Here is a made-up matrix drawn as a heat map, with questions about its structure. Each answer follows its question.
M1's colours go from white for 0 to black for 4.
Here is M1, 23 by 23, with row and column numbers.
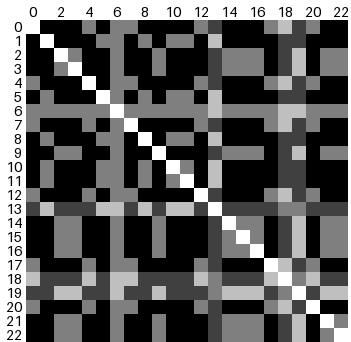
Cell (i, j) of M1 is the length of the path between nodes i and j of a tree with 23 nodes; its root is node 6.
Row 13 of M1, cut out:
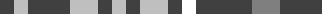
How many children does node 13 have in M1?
5
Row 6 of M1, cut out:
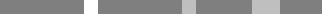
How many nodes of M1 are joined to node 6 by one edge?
3
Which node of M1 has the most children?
19
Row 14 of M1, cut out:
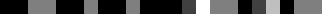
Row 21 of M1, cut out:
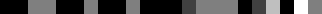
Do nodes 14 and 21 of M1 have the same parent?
yes
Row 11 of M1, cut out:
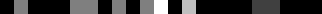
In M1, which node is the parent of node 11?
13
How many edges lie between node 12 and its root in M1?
2
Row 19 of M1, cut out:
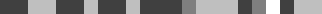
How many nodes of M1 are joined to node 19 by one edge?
9
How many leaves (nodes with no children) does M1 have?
19
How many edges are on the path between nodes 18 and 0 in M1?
1
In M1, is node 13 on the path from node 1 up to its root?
yes
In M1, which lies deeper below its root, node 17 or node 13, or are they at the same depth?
node 17
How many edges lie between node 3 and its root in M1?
2
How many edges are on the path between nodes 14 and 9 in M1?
2
